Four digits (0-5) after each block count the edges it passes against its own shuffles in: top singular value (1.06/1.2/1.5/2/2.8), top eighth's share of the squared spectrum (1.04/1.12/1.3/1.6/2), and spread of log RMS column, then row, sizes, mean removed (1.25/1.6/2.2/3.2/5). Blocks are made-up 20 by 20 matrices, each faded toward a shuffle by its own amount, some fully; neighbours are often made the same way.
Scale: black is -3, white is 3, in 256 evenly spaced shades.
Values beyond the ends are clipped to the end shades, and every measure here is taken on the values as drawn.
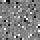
0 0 0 0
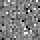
0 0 0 0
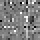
3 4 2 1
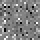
2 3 1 1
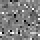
0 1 0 0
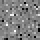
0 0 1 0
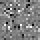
1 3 1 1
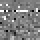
2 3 0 1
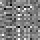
3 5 2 2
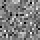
1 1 0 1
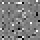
3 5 1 1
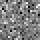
0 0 0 0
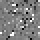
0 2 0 0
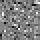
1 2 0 0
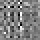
4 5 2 2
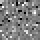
1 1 0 0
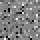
0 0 0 0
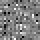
3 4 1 0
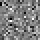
2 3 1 0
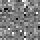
3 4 1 1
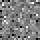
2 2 0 0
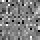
2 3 1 0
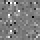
2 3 1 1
